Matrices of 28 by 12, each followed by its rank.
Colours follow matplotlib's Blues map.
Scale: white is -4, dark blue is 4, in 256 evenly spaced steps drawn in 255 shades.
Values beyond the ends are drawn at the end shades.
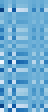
one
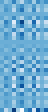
one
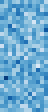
full rank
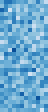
full rank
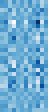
two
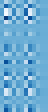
one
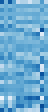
two
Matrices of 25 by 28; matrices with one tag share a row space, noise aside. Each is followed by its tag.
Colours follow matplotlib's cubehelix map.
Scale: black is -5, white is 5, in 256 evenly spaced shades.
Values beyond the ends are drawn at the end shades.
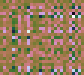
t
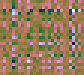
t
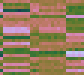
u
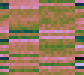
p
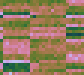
u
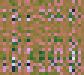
t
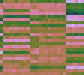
u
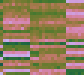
u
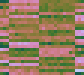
p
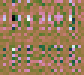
t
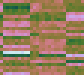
u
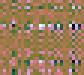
t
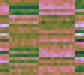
p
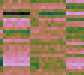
u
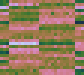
p
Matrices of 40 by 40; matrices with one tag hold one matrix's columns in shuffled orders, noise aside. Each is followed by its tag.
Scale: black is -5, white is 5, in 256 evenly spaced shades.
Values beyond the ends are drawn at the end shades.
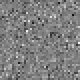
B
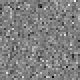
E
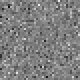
E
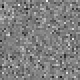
E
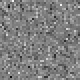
E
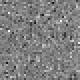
B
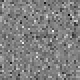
B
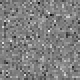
B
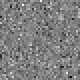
E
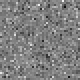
E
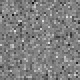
B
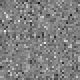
B
